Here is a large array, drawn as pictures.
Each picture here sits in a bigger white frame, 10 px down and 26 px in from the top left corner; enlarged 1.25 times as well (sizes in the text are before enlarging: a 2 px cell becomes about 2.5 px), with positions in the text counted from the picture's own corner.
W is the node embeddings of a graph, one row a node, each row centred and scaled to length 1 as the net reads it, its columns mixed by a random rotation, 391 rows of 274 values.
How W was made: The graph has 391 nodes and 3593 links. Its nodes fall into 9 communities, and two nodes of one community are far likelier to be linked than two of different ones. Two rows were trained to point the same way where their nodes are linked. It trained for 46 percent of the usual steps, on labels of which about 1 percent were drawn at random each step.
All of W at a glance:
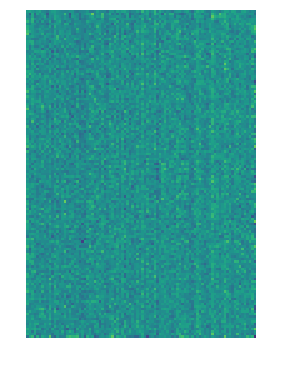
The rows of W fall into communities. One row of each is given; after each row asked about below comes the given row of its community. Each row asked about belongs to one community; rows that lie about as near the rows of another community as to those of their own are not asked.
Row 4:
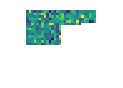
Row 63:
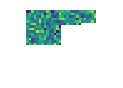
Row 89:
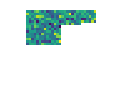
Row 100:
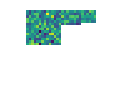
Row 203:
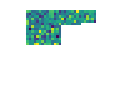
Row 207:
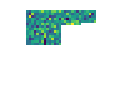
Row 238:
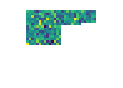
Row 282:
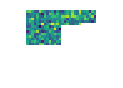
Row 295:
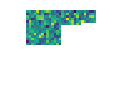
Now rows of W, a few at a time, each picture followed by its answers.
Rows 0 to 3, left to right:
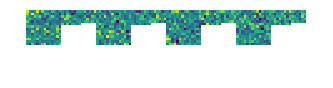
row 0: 89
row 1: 203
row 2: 63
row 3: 4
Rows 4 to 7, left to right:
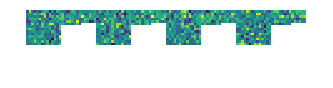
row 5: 4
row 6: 4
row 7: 100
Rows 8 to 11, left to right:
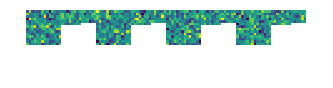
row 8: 4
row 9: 295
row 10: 4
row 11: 207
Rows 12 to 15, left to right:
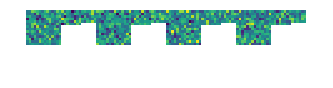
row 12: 63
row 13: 238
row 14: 282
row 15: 4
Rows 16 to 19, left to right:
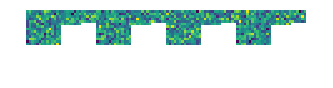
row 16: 295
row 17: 295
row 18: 4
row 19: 295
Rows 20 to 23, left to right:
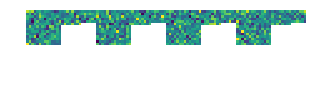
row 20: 238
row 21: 295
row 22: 238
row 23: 89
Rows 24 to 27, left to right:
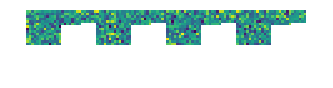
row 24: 89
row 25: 282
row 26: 238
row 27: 282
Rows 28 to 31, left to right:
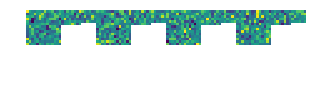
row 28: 238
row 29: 238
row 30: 295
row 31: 100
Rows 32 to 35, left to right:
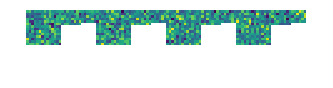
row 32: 203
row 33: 295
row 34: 295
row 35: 100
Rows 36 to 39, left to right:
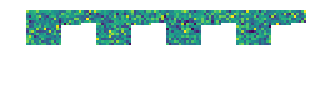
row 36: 89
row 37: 203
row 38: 4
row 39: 89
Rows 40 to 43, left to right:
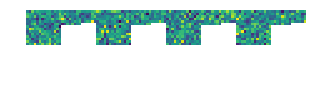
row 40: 63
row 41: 282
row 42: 4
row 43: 207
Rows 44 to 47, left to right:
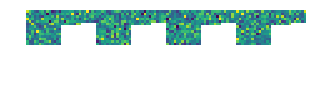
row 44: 282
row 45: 295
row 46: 4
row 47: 89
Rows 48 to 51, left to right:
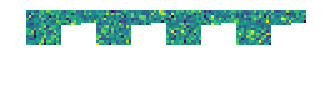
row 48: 207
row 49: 100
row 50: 207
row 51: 203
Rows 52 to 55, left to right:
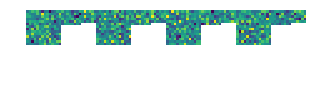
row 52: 63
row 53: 4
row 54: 63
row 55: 100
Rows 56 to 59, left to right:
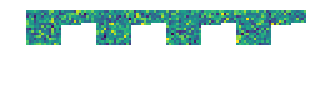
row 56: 203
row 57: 207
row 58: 89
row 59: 89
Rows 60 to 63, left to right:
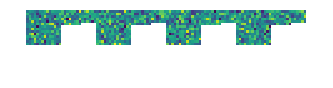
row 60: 4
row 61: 100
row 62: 295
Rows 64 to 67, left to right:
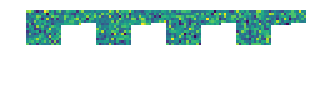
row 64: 238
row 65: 207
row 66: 295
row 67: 100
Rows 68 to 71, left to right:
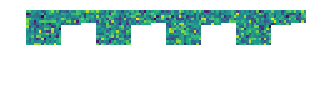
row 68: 203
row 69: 295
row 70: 207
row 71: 63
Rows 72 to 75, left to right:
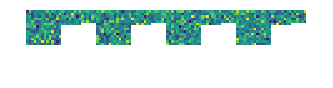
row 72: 4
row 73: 63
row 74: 282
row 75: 89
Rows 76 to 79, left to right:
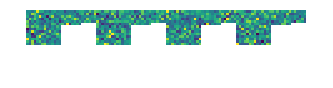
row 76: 89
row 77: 203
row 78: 89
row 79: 238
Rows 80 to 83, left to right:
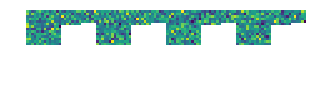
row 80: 89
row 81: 295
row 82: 207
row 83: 63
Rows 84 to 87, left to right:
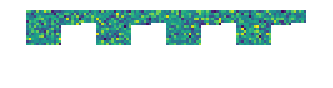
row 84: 295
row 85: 100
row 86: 63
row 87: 63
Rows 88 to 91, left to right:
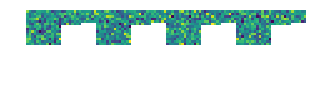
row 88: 89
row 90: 207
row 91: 238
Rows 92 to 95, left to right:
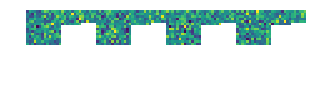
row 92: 4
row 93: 4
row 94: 282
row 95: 100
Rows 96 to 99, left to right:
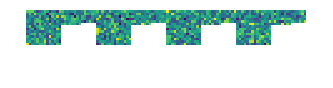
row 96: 238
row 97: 207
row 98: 89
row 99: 207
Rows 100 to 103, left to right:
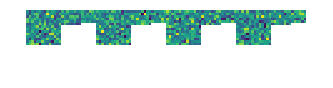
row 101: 295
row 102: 89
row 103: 100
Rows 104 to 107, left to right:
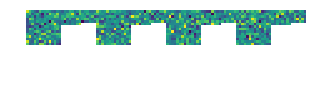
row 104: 282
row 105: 89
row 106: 207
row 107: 282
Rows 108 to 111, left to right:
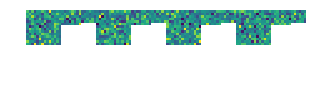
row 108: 282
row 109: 207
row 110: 89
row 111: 238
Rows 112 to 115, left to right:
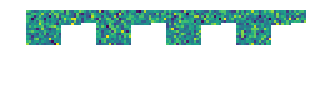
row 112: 238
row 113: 4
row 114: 238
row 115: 207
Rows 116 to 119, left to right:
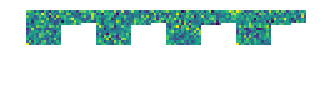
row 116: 238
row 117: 238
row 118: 100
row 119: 238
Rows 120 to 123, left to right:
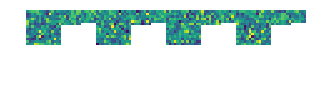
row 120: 203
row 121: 4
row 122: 4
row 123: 203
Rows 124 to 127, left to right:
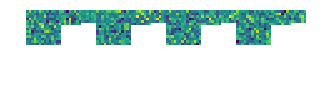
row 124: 4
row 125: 282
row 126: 4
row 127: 295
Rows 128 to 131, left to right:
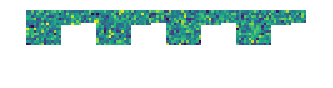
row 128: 207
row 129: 203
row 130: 4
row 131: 4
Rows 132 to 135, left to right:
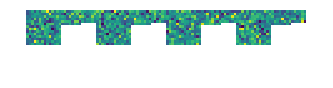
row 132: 4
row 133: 238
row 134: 295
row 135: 63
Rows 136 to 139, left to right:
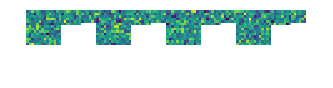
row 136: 63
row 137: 4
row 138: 207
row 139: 238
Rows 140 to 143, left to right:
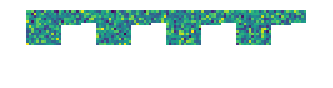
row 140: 238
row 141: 63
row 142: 203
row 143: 203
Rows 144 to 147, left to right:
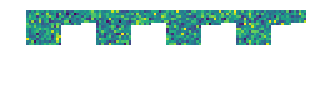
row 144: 100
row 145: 295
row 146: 89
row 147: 207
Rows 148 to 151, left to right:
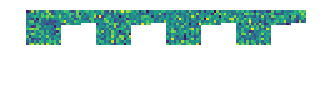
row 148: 63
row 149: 207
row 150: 295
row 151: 100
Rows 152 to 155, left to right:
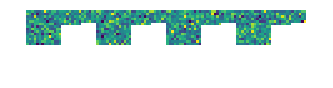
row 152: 4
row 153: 238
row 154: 282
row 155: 207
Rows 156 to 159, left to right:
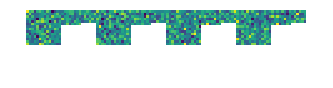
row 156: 282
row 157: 238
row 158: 89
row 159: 89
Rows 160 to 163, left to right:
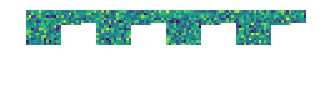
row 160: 207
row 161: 100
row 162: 89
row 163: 282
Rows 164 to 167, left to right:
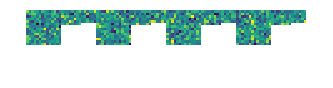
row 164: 89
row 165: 89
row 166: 100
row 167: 207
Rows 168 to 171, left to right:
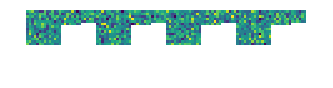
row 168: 238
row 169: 63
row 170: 295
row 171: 4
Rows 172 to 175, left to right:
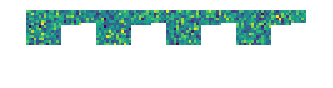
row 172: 282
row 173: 203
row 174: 282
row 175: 4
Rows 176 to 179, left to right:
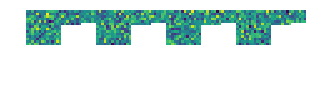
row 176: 100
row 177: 4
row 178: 238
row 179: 282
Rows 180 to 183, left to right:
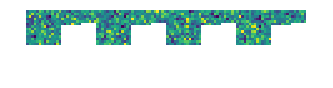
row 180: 207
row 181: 203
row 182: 63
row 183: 207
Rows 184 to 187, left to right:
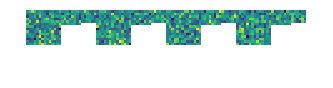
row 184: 203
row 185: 203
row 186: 238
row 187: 295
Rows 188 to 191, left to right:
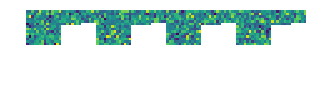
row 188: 207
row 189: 203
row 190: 100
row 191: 203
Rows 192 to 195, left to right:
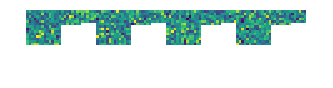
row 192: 203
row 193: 63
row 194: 207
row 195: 238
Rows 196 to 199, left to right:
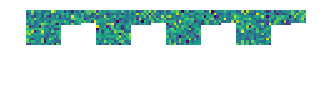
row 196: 207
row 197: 4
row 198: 63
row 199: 100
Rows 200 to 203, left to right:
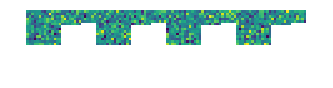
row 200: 203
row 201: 207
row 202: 100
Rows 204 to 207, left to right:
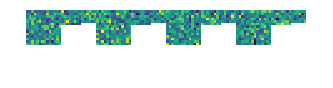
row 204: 100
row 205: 100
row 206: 295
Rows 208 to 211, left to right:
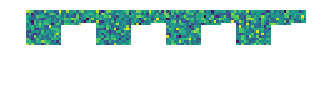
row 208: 238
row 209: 89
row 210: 63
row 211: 295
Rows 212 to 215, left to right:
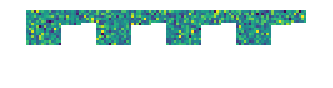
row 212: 282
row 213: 89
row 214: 203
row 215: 295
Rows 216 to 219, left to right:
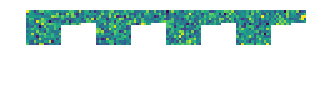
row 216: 282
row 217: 207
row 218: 203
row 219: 295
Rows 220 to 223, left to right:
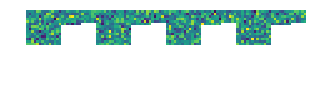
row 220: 100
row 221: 203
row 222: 295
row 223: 100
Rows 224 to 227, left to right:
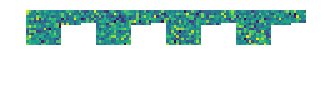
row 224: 89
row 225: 207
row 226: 100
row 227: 203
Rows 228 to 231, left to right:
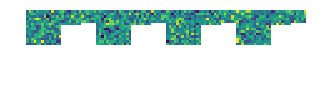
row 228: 4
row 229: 238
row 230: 295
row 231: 89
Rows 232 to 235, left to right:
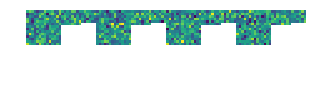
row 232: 238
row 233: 4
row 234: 4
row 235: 207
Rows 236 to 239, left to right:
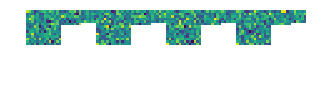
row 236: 282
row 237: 100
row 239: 238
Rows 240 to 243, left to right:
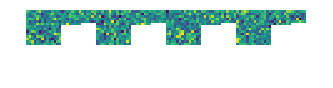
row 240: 89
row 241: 207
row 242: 203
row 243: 89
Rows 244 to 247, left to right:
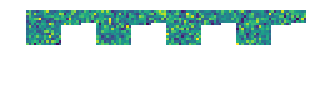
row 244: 4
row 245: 100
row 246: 100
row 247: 238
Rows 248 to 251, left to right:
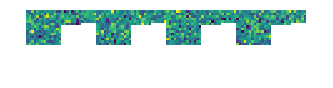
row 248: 100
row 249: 207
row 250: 89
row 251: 4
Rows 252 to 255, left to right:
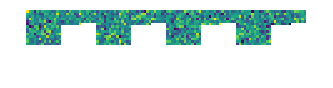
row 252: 282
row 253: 203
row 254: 238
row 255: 63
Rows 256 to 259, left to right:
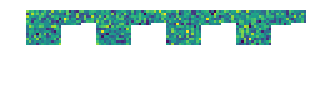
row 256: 238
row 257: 100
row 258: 295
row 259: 282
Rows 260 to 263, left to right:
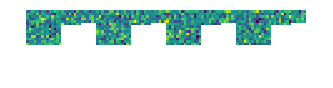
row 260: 295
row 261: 207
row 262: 203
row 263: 4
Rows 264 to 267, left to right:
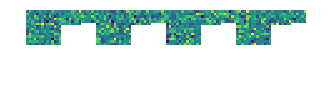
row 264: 4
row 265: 63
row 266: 295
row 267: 89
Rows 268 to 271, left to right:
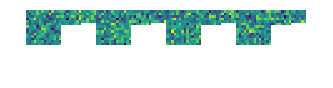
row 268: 4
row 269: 207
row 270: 100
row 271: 63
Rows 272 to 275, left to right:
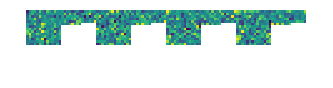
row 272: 207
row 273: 207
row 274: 89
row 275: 89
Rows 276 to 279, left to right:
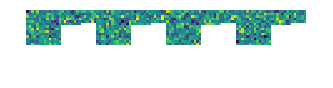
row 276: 63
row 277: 295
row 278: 238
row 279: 295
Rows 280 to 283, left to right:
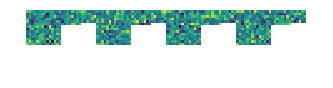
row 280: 238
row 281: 100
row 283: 238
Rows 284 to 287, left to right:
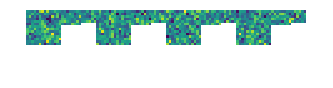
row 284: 207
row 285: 295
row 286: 238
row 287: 203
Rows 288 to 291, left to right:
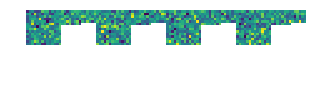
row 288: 4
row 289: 100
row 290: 238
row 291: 203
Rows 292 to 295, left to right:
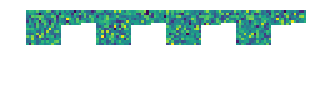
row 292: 295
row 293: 282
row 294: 89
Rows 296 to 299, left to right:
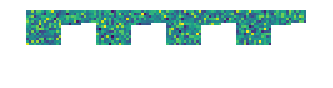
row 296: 100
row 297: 100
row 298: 238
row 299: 282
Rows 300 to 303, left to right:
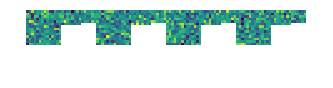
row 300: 63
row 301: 89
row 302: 4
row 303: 238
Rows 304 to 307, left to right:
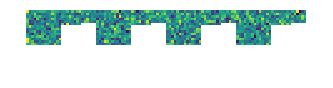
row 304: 89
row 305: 4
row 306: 100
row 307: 295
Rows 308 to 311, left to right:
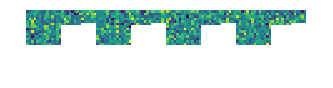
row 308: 100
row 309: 63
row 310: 89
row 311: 295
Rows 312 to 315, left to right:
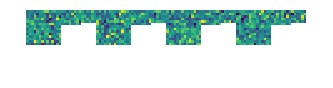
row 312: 4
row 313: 203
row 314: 207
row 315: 238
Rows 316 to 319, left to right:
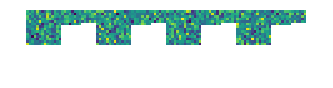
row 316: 100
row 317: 238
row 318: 282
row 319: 89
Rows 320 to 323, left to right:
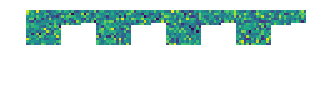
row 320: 89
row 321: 63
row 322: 63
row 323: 100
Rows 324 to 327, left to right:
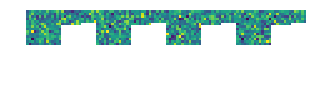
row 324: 207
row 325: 282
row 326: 203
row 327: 63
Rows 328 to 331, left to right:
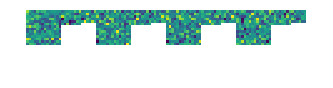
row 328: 89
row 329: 295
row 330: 295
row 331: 238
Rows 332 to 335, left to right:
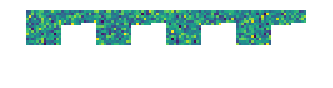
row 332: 207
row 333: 89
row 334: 282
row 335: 295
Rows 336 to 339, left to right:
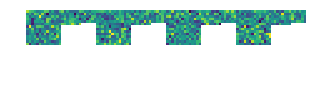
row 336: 238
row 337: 203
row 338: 63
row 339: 4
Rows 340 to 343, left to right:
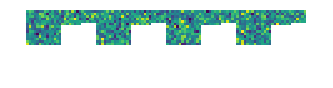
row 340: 238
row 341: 295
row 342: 4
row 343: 89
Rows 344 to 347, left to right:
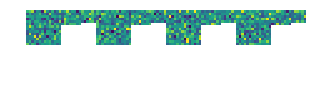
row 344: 238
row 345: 89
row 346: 207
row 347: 63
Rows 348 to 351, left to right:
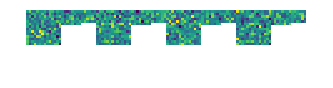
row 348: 203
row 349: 4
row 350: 282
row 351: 238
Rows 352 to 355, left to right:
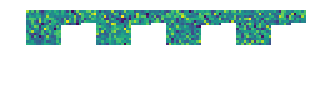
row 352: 100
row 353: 207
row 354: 63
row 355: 4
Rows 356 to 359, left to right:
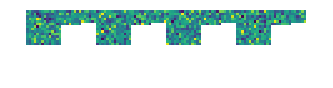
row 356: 4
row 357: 207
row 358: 238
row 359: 207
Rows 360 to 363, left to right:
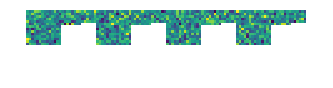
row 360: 89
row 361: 238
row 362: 295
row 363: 238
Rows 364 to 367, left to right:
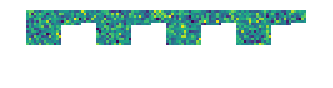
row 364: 238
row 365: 100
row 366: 207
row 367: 100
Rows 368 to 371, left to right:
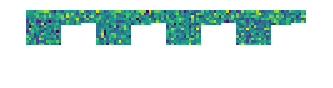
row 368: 282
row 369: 282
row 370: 295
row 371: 63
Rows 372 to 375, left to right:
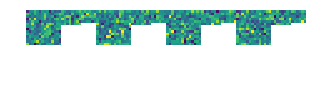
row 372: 4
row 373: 203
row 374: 207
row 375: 63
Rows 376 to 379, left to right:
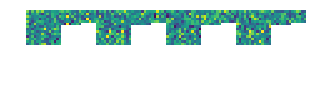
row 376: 89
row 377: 203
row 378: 203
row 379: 203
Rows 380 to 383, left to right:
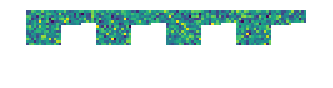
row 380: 63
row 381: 89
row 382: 207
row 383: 89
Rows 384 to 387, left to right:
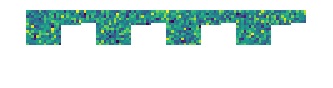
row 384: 203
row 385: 100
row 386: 89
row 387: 203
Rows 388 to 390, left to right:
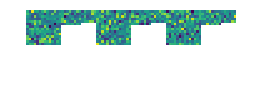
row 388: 63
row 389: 100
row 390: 63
